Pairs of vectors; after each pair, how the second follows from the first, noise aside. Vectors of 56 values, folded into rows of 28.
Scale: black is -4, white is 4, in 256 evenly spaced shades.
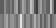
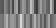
copied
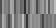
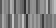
copied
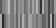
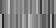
copied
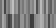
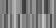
reversed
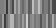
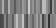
reversed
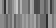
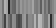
reversed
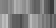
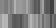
copied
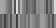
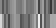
reversed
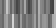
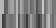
reversed
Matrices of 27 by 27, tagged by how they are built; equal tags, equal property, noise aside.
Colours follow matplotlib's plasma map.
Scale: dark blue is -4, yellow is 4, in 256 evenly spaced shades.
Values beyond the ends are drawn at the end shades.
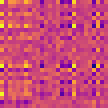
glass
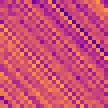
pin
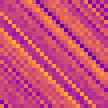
pin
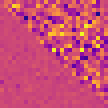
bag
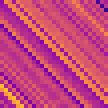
pin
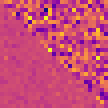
bag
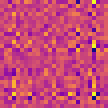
glass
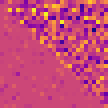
bag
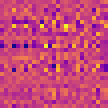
glass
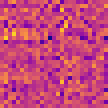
glass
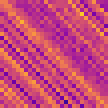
pin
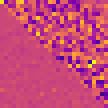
bag
